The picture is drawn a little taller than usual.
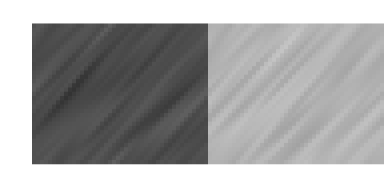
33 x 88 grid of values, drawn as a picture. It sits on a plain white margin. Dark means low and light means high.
It is made of 1 by 2 panels. Panel 1,1: low, slanting up to the right, faint in contrast. Panel 1,2: high, slanting up to the right, faint in contrast.
